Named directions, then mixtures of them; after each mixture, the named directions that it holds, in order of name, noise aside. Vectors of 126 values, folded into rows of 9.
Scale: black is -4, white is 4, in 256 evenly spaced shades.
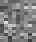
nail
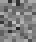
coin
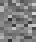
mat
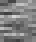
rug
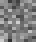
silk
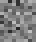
coin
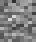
mat, rug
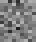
coin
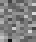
mat, silk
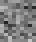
nail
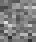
nail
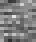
rug, silk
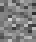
mat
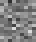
coin, mat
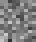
silk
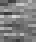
rug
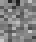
coin, silk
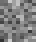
silk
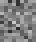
coin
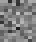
coin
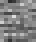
rug, silk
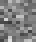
nail, silk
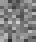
silk
